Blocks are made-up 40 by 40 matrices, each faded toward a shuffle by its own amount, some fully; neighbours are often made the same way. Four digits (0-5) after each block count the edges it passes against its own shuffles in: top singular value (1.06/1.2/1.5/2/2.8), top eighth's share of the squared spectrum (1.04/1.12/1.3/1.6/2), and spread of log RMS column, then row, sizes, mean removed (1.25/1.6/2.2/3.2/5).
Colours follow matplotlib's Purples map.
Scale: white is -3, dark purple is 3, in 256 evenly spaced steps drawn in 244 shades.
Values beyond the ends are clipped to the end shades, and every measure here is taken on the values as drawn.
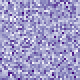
0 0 0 0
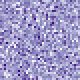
0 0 0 0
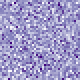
0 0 0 0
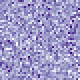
0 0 0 0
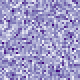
0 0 0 0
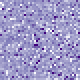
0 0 0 0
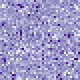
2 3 0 1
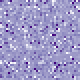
1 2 1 1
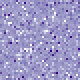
0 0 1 0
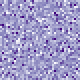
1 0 0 0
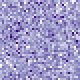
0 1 0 0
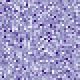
0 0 0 0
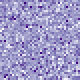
2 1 0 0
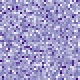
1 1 0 0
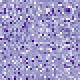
3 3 1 1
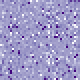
3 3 1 0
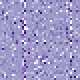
3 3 2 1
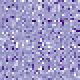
3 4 3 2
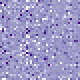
2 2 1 0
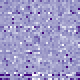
3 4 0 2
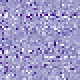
3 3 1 2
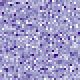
2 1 0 0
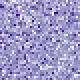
1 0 0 0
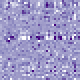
4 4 2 2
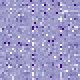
3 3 1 1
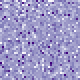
3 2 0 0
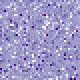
1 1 0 0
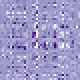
4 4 2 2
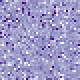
1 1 1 0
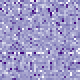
3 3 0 2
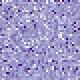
3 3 0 1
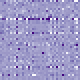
4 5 2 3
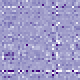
4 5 2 2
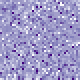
2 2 0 1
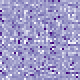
3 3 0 1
